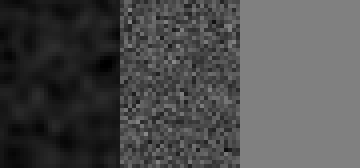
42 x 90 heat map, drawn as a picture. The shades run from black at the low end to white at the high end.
The table splits into one row of 3 panels. Panel 1,1: very low, blotchy, faint in contrast. Panel 1,2: low, fine-grained. Panel 1,3: middling, flat.
